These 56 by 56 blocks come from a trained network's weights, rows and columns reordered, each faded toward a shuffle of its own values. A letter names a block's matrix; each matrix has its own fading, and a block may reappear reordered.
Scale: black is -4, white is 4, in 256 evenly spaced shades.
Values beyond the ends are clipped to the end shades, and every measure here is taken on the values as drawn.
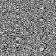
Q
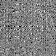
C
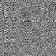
Q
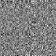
Q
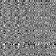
Q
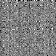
C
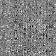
C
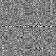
Q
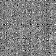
C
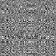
Q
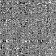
C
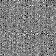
C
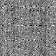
C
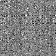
C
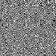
Q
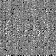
C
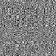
Q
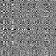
Q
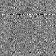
Q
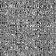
C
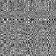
Q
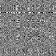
Q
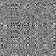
Q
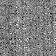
C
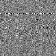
Q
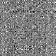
C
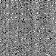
C
